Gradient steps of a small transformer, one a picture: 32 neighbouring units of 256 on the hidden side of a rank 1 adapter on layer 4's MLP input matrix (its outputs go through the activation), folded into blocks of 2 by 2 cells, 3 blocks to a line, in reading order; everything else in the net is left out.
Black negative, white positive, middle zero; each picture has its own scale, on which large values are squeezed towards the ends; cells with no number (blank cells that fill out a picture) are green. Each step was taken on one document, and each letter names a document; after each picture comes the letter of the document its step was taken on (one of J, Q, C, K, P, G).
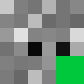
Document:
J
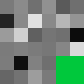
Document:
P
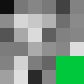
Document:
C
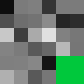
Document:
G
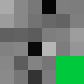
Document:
J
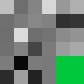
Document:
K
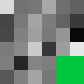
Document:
P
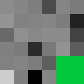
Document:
G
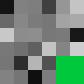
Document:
P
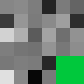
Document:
G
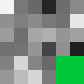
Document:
K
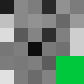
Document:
K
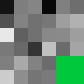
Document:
K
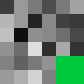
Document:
J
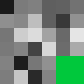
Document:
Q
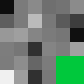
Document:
K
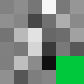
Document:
Q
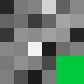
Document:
C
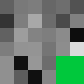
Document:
P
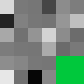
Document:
G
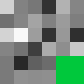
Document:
C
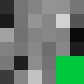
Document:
P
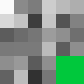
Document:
C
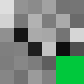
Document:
J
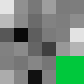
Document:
J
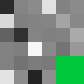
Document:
J
